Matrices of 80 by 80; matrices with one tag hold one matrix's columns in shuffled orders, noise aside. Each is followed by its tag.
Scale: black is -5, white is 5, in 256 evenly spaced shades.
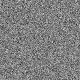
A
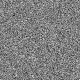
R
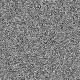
A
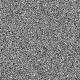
R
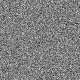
A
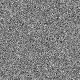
A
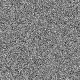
A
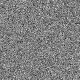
A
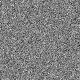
A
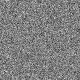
A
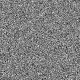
R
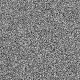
R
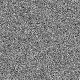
A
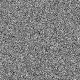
R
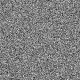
R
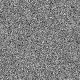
A
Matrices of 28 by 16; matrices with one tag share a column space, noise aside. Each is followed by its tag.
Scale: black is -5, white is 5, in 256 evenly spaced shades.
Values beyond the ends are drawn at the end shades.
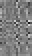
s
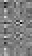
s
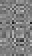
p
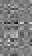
p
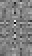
s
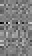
p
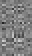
p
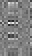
s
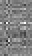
p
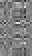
s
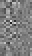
s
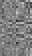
s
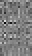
s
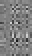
p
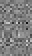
p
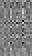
s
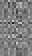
s
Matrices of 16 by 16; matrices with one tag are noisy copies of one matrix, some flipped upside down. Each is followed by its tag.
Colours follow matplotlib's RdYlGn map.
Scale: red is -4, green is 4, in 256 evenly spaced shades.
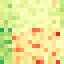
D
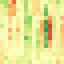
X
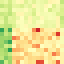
D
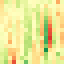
X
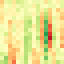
X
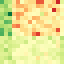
D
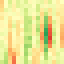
X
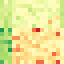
D
